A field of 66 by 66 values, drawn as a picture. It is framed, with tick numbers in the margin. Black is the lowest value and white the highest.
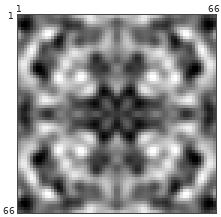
Its left and right halves mirror each other, and so do its top and bottom. There is no seam. The field is mottled with small blotches. No overall slope runs across the table.
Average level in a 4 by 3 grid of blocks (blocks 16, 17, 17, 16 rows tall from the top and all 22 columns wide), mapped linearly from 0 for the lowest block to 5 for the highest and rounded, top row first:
353 | 505 | 505 | 353
